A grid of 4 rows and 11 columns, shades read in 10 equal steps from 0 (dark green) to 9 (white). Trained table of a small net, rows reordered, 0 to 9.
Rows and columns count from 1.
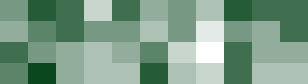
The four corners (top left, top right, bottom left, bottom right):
4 2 3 6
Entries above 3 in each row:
5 8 8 7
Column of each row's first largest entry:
4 8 8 8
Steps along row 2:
down down up same up down up down up down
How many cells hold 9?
1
